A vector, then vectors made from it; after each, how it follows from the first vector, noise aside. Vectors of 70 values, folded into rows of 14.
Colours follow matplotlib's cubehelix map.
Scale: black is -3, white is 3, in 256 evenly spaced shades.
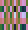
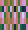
copied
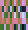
copied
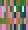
sign-scrambled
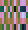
copied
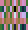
copied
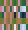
negated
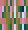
sign-scrambled
